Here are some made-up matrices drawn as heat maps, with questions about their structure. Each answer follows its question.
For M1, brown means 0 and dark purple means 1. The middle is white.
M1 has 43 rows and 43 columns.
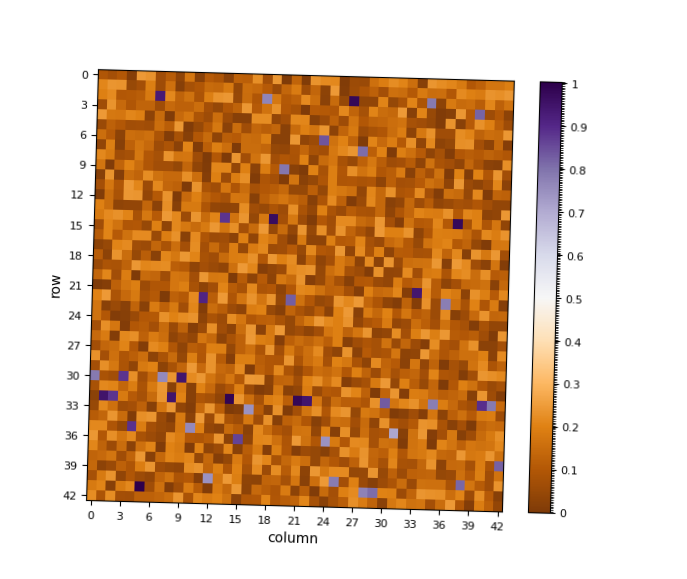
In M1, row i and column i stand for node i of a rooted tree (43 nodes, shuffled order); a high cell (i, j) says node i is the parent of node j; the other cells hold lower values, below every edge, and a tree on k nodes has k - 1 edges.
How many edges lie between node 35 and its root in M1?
1
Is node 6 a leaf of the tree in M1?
no
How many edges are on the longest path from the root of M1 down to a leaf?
3
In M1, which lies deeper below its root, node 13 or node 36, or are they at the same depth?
the same depth
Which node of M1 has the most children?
32
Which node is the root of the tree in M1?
32
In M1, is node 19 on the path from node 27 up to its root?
no
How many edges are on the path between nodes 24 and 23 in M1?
6
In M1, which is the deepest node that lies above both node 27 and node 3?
30
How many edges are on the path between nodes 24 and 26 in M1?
5
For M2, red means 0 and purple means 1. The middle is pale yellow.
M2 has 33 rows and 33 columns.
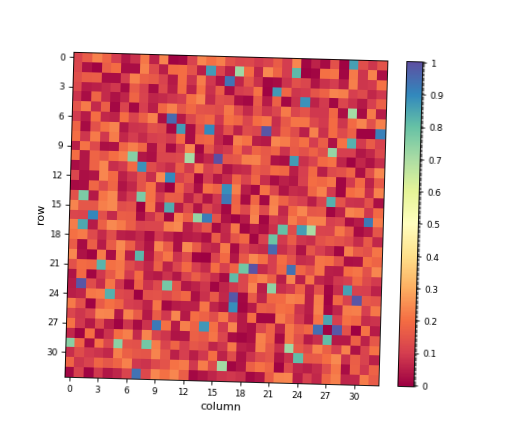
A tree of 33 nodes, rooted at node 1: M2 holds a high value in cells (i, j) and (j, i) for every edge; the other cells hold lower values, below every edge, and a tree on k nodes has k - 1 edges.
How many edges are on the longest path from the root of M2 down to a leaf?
3
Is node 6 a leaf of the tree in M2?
yes
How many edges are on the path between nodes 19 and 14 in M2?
4
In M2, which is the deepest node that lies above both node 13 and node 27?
14
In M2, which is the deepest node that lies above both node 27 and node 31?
14
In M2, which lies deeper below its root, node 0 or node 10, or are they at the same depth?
node 0
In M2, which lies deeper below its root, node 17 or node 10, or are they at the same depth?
node 10
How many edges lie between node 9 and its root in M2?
3
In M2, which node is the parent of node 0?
29
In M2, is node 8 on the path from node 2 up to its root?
no
